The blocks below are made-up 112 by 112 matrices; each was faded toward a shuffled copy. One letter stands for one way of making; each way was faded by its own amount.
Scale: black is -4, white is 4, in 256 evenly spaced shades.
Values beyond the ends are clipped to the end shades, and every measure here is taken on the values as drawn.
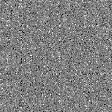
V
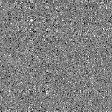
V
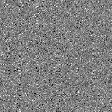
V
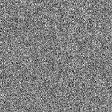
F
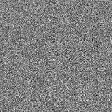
F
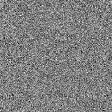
F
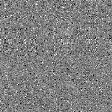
V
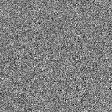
F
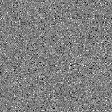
V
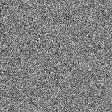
F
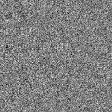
F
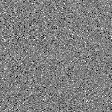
V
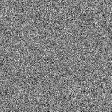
F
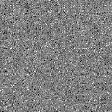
V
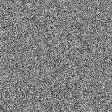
F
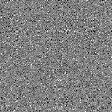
V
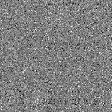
V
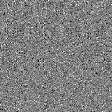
V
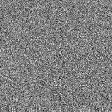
F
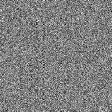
F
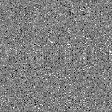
V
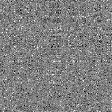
V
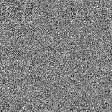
F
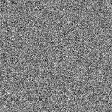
F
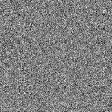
F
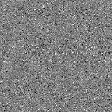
V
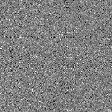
V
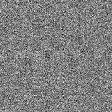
F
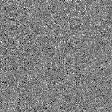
V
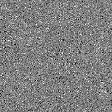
V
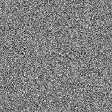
F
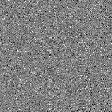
V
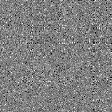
V
